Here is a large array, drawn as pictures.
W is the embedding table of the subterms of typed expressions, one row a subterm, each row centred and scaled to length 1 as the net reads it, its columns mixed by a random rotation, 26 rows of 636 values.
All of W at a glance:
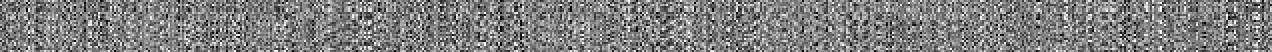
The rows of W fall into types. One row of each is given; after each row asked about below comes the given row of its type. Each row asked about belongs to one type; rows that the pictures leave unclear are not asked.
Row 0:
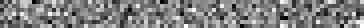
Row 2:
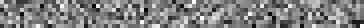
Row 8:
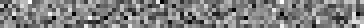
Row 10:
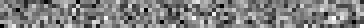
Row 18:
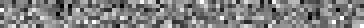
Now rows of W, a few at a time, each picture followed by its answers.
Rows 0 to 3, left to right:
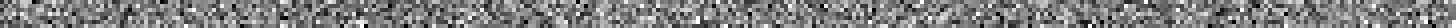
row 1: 10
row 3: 0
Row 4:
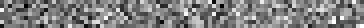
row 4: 10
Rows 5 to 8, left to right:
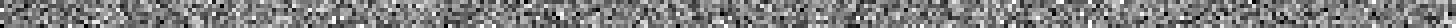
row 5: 10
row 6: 8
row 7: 0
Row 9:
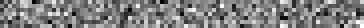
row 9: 0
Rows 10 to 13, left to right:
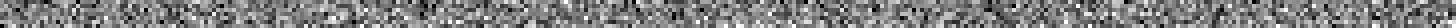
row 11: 18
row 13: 0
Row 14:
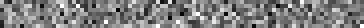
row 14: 2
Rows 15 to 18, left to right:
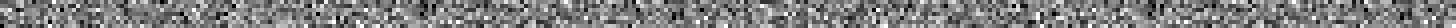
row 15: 10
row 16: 18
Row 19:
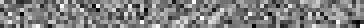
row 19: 2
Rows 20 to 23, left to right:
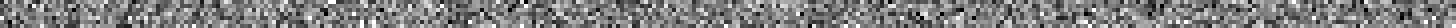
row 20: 0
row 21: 8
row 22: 8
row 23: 18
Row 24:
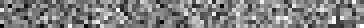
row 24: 10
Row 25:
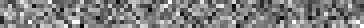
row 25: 18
